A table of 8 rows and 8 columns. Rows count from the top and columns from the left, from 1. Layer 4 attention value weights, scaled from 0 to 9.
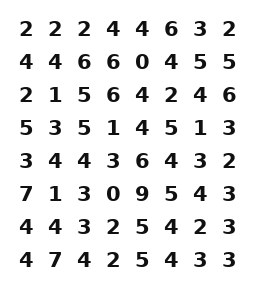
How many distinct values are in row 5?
4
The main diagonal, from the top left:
2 4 5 1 6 5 2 3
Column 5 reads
4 0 4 4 6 9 5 5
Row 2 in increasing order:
0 4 4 4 5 5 6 6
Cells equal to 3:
12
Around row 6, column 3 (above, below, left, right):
4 3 1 0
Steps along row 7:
same down down up down down up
